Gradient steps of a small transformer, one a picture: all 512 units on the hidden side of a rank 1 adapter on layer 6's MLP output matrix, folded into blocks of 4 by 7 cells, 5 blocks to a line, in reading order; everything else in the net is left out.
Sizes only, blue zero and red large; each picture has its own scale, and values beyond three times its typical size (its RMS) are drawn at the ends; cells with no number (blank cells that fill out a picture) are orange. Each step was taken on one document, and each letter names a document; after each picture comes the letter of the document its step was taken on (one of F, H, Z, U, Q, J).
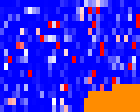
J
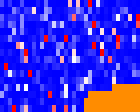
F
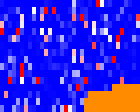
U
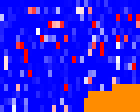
J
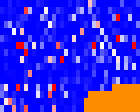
F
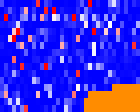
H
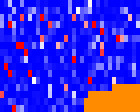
F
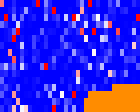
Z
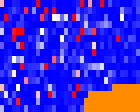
H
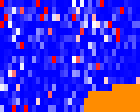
H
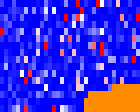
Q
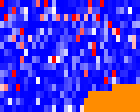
H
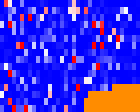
F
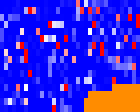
J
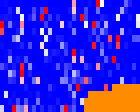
U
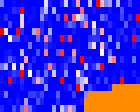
Q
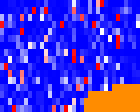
U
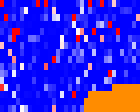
Z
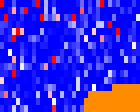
Z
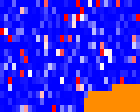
Q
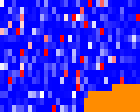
Q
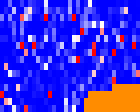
F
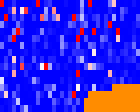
Z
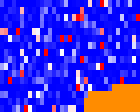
Q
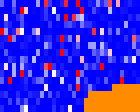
Q
